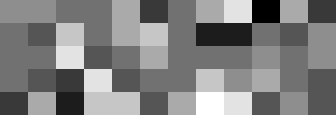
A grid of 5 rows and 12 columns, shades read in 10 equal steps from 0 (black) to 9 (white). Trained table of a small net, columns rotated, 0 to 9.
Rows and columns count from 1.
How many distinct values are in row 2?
6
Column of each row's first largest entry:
9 3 3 4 8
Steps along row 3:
same up down up up down same same up down up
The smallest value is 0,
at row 1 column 10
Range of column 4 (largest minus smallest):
5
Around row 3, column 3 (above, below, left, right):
7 2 4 3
